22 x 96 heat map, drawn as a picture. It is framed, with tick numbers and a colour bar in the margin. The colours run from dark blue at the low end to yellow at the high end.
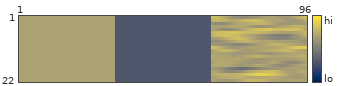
The table splits into one row of 3 panels. Panel 1,1: high, flat. Panel 1,2: low, flat. Panel 1,3: high, streaked across.
